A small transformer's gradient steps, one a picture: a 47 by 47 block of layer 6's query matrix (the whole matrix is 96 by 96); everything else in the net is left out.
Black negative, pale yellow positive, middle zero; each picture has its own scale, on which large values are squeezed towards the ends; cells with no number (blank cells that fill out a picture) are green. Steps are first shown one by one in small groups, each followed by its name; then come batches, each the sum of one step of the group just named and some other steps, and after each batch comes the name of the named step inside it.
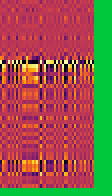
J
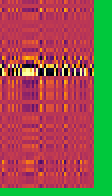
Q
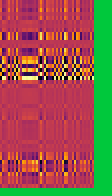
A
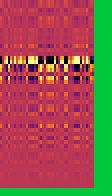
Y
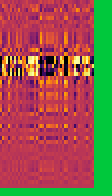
Y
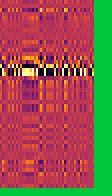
Q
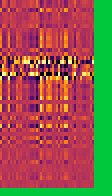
A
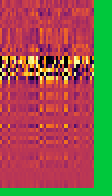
Y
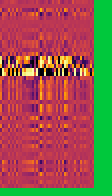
Q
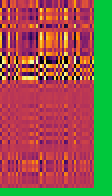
A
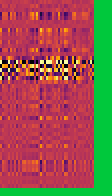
J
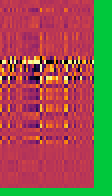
A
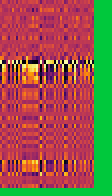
J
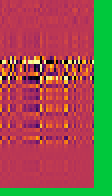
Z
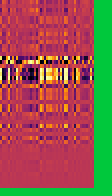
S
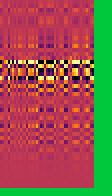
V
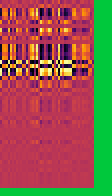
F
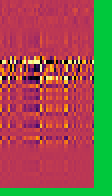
Z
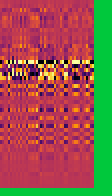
V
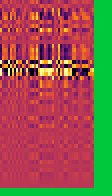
F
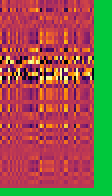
S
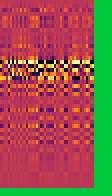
V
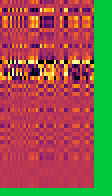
V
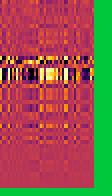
S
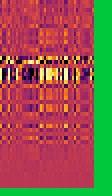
S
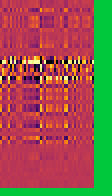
Z
